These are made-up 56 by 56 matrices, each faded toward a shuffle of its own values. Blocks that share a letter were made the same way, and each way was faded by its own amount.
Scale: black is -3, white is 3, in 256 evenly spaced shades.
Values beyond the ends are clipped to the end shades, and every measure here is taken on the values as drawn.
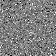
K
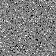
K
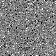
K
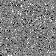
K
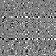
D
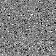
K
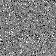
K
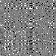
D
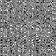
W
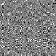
W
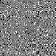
W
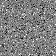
K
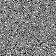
K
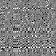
D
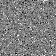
K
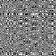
D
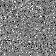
K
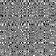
D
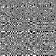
D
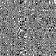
W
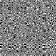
W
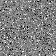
K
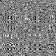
W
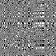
D
